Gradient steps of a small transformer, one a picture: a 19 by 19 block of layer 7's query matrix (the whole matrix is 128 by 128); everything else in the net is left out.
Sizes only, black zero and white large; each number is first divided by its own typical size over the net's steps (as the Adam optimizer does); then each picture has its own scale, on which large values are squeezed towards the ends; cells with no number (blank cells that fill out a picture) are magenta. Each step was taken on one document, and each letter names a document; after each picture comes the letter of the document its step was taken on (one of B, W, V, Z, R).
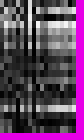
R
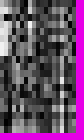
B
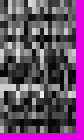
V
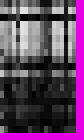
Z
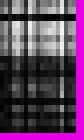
B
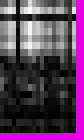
V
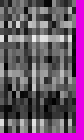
Z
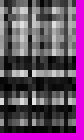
Z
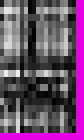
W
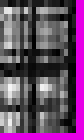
W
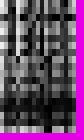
Z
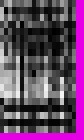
W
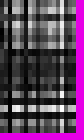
B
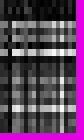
B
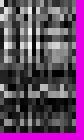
R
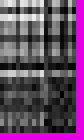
Z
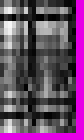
W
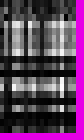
B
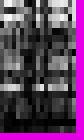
R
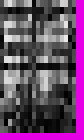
W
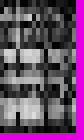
V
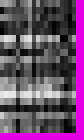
V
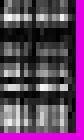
W
